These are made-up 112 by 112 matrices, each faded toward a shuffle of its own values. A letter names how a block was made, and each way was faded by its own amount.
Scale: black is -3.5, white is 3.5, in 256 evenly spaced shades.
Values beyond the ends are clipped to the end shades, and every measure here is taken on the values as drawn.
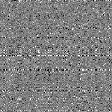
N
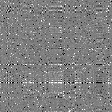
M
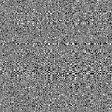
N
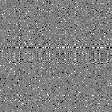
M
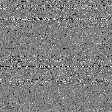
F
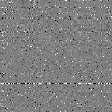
M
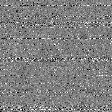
F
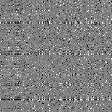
M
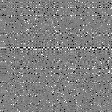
M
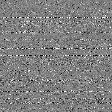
F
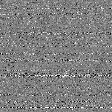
F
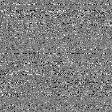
F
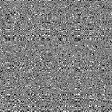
N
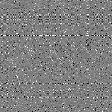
M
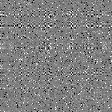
M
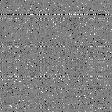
M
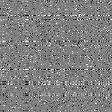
M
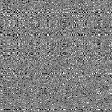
N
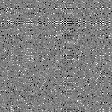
M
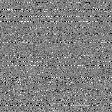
F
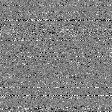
F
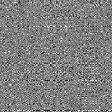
N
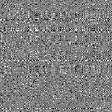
N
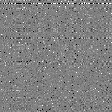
M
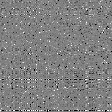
M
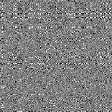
N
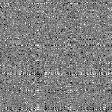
N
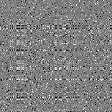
M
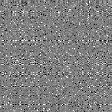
M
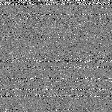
F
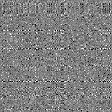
N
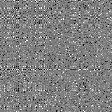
M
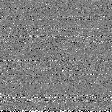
F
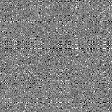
N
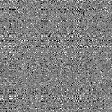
N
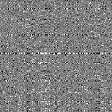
N
